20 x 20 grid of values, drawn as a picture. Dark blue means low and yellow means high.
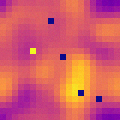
Histogram: heavy tails on both sides. Roughest part: bottom right. Lone odd cells: 5, 1 higher and 4 lower than their neighbours. Grain: blotchy.
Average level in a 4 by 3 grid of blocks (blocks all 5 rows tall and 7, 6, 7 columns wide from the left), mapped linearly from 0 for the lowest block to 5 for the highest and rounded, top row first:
2 2 1 | 1 2 2 | 3 5 5 | 0 3 1
